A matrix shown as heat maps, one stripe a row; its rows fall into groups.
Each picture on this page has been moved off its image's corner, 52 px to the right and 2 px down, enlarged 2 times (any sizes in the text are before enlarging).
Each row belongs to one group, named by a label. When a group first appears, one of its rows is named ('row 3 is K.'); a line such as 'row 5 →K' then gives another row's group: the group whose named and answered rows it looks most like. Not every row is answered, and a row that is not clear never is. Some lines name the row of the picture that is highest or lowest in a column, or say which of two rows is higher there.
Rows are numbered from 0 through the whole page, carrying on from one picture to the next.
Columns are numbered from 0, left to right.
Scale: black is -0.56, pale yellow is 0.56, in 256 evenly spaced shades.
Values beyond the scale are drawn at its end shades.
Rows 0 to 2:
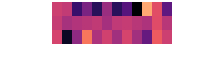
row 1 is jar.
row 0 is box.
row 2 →jar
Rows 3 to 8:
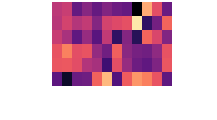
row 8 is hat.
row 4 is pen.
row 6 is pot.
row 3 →box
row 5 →box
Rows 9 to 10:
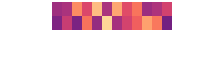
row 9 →pen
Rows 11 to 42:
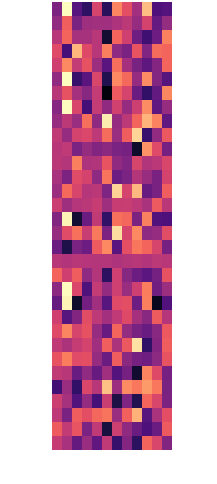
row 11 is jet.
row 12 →jet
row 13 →pot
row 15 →pot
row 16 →jet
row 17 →pot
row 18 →jet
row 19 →hat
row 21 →box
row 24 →pen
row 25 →jar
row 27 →pen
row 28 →hat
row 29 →jar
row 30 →pot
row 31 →jet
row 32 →jet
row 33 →jar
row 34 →pot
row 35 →pen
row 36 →pot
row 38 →hat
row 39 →box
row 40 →pen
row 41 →pot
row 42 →box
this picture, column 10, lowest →32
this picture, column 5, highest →19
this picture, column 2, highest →14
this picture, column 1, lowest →28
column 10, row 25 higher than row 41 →Yes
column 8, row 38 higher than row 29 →Yes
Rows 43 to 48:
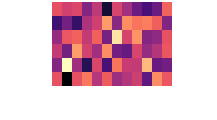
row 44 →hat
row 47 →jet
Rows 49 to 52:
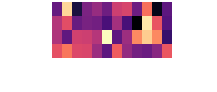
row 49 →jet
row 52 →pot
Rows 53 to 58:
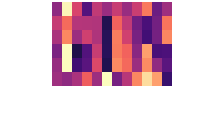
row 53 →jet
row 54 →pot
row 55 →pot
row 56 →jet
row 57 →jet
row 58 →hat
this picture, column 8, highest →58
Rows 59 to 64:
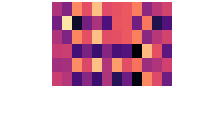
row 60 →jet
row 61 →pen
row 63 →pen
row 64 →box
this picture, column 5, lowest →60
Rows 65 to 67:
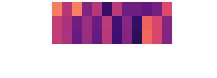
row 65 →pot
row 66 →box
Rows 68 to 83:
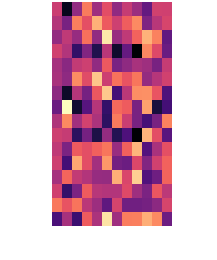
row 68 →jar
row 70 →hat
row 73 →pen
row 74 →hat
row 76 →pot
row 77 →box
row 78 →pen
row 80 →pen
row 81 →jar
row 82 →pot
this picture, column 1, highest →75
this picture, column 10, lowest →75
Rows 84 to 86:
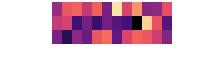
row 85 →box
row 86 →hat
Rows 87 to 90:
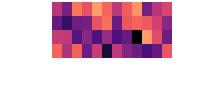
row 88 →hat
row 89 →box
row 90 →pot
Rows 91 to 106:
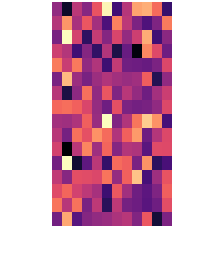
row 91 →hat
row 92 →pot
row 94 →box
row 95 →pot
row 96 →jet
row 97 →jar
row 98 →pot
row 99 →hat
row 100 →pen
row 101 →jar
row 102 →jet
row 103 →pen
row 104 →pot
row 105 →pot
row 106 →jet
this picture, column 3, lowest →93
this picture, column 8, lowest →94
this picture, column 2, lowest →102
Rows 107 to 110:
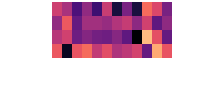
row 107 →box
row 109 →box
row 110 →jar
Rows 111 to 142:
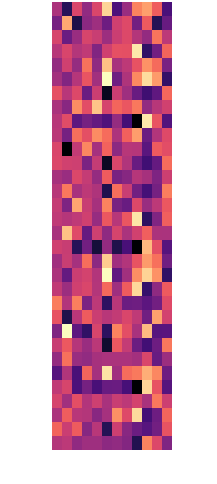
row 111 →hat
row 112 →jet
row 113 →jar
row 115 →hat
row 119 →box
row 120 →pen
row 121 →jar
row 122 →pot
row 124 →pot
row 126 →pen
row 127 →jet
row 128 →box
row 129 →hat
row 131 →pen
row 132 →pot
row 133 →jar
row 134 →jet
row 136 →jet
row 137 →hat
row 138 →box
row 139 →jar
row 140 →pen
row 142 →box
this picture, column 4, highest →118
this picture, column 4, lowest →128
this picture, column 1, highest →134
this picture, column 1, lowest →121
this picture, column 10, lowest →112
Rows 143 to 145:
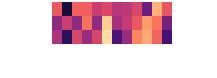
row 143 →jar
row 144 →hat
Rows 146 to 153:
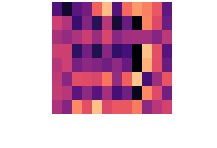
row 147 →box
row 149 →box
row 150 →box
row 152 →box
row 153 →pen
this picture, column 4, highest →153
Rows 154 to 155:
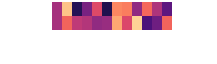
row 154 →jet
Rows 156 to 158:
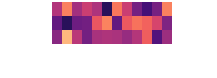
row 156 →pot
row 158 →jet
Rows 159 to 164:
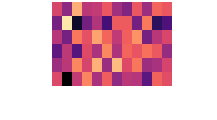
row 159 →jar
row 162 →hat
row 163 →pen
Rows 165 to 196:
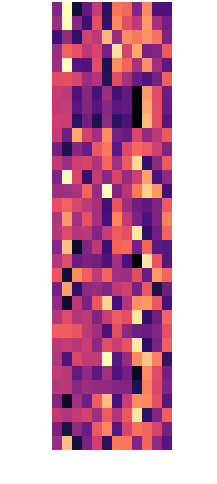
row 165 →jet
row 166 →jet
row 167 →hat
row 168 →pen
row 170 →pot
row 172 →box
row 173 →box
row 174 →jar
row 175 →hat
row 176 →pen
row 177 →jet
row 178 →hat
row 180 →pot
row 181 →pen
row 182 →jet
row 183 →box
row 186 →hat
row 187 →pen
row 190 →hat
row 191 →box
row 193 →hat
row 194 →pen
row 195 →hat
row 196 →jet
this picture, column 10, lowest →185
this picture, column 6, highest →168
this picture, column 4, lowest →173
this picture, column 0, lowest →167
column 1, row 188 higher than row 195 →Yes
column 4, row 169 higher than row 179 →Yes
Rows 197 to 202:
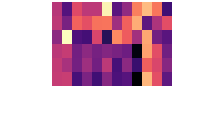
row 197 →hat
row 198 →pen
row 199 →jet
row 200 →box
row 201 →box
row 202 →box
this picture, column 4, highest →198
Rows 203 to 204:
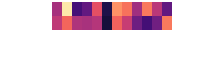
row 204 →pot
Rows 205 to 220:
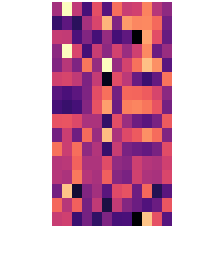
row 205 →jet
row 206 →hat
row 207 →box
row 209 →hat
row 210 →pot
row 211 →hat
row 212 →hat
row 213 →pot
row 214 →hat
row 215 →pot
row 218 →jet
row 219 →pot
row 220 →box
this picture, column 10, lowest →218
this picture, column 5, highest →209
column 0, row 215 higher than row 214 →Yes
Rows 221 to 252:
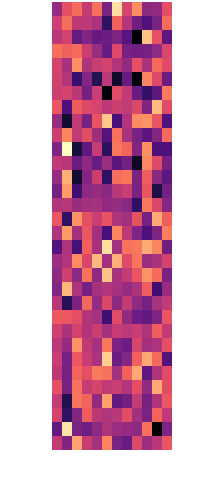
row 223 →box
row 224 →pot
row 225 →jar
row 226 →box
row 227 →pot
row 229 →hat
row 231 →jet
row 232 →box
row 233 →jet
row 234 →jet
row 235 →box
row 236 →jar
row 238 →hat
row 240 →hat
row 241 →jet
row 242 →jar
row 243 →pot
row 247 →pen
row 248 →jar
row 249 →jar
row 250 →jar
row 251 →jet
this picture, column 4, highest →239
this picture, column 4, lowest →226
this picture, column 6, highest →221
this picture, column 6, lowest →226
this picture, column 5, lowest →227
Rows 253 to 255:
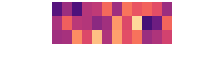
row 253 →hat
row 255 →pen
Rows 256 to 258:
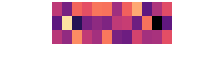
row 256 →pen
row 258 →jar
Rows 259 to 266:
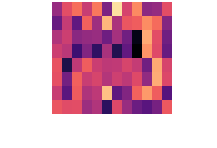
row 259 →pen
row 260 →hat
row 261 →box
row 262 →box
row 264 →jar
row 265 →hat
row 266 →pot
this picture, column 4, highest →259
